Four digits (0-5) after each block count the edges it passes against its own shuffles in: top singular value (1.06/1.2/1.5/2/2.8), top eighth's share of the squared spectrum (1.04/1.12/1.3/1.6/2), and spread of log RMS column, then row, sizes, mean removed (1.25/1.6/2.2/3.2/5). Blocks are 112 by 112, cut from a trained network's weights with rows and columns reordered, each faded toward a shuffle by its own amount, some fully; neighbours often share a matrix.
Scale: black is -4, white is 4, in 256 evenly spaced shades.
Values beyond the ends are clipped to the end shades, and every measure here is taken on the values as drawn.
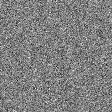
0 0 0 0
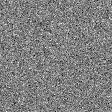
1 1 0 0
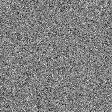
2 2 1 0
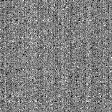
3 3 0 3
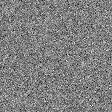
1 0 0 0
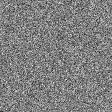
0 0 0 0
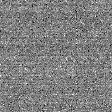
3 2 2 0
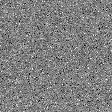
0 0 0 0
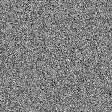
2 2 0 0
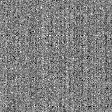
3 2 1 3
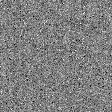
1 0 0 0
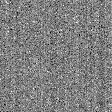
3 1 0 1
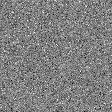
0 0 0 0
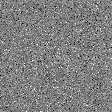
0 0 0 0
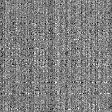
4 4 1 3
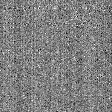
3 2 0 2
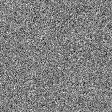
2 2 1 0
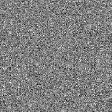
3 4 2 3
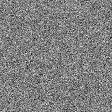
2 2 0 0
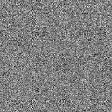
3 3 2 2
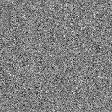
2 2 1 1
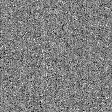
1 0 0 0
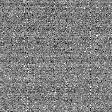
3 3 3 0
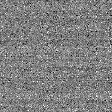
2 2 2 0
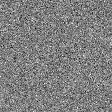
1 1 0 0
